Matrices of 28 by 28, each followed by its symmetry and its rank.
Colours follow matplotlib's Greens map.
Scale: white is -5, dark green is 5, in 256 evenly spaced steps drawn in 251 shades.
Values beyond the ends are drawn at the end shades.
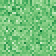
neither, rank five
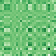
symmetric, rank two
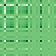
symmetric, rank one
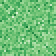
symmetric, full rank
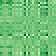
neither, rank two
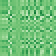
neither, rank two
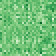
neither, rank five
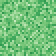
symmetric, full rank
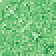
symmetric, full rank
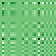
symmetric, rank one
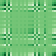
symmetric, rank one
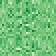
neither, rank five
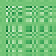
symmetric, rank one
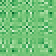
symmetric, rank two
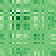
symmetric, rank two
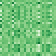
neither, rank two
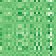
neither, rank two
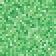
symmetric, full rank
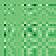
symmetric, rank two
